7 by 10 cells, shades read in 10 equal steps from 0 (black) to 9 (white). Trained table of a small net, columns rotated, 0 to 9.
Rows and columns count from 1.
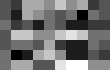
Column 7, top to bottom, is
5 4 1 8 1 1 9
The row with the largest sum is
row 7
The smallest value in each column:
3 0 1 1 3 2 1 0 2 2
